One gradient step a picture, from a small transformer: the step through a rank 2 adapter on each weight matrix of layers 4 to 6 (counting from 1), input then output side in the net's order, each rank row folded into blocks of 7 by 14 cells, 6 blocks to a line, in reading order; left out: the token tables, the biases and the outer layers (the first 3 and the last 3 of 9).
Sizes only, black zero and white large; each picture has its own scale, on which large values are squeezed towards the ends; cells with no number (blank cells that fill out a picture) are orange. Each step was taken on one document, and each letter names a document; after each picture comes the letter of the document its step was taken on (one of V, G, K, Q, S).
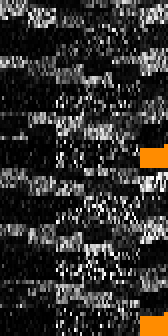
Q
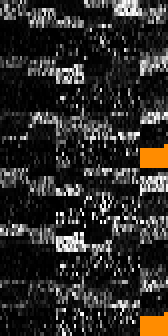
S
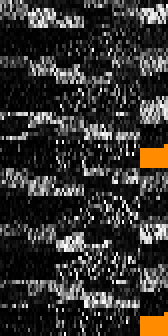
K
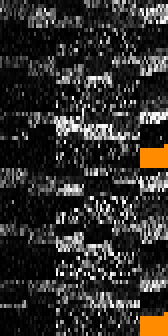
Q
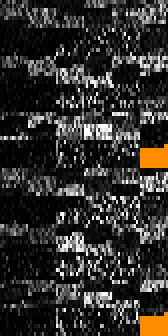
Q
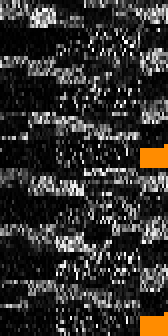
K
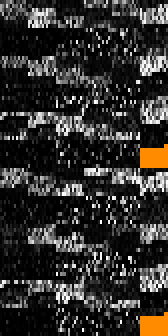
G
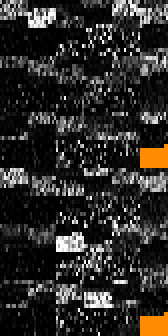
S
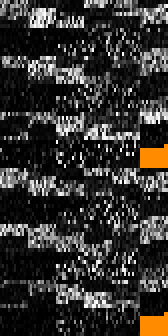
K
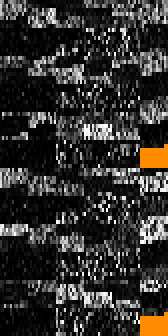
Q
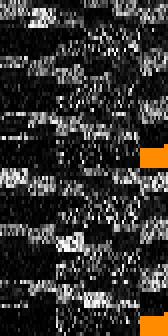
K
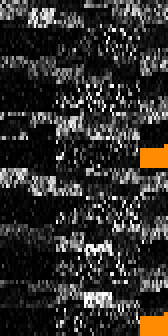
Q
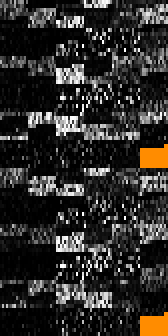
S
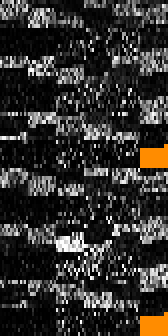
K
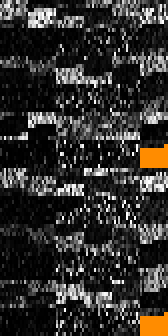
Q
